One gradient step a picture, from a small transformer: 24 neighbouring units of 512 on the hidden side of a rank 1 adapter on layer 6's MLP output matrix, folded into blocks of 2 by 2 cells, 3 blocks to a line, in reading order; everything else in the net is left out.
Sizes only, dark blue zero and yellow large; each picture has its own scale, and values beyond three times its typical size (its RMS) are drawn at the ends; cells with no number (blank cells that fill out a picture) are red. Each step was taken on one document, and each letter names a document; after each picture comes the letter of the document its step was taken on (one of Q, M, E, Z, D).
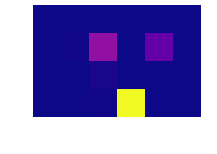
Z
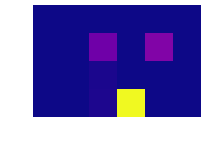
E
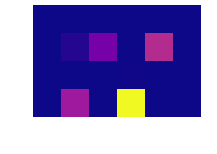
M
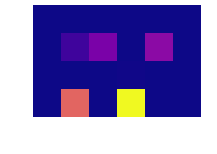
M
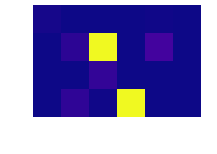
Z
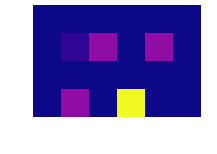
M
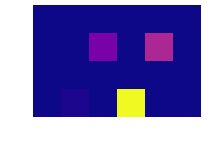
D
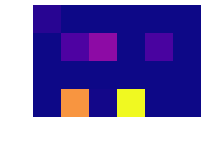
M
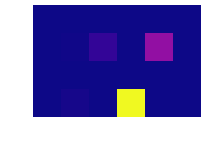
E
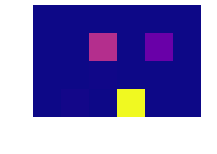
D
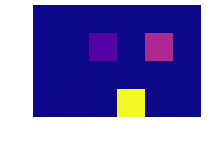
D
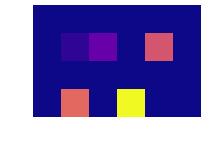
M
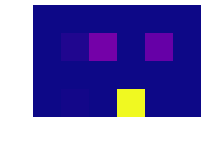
Z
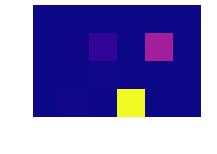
E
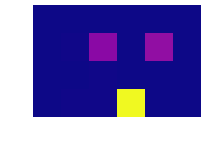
E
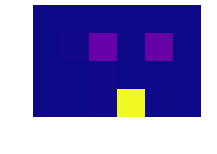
Z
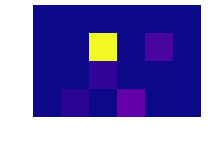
D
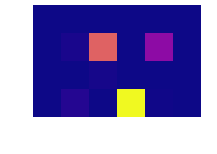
D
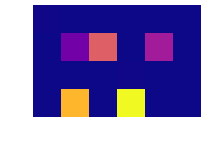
M
